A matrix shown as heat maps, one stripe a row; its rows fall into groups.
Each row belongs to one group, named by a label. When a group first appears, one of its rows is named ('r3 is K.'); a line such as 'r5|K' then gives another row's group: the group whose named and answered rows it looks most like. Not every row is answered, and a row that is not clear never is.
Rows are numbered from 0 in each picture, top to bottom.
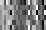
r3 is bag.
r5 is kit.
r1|bag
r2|kit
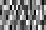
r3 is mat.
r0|bag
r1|kit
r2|mat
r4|bag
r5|kit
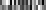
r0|kit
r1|kit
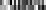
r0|kit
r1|bag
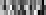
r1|bag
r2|bag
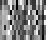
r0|mat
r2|kit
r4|kit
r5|bag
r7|bag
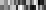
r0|bag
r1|mat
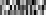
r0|mat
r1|kit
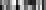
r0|mat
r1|mat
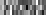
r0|bag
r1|mat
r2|bag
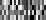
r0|kit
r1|mat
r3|mat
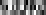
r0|mat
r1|mat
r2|bag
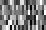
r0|mat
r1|kit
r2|kit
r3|mat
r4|mat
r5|kit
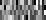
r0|mat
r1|bag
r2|kit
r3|mat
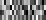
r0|bag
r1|kit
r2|mat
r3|kit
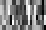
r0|bag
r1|bag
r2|bag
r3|kit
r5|bag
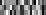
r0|mat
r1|bag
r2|kit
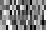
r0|kit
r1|mat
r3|kit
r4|bag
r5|mat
